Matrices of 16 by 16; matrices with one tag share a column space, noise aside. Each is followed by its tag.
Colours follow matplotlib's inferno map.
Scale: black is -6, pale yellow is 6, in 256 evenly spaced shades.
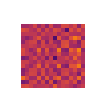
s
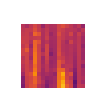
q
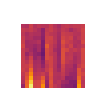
q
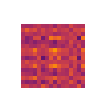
s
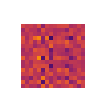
s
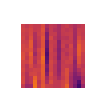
q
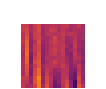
q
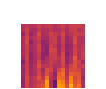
q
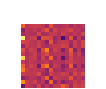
s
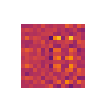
s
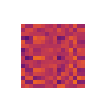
s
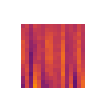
q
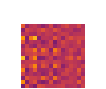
s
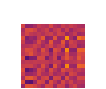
s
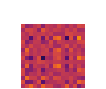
s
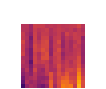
q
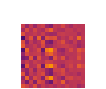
s
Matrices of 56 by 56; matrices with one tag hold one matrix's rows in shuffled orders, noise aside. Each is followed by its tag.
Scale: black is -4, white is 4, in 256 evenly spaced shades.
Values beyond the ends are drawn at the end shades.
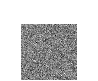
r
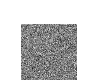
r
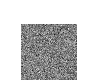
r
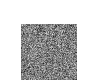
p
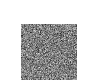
r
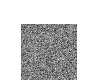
p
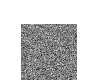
p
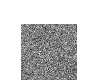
r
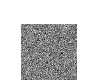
r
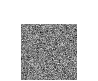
p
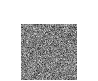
r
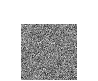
r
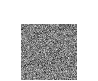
r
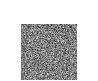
p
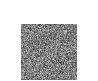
r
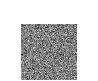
r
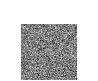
p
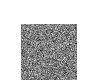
p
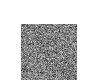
p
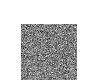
p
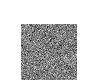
r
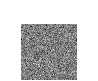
r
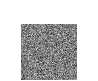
p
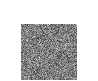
r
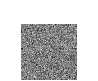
r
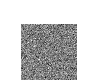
r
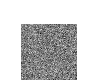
p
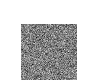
r
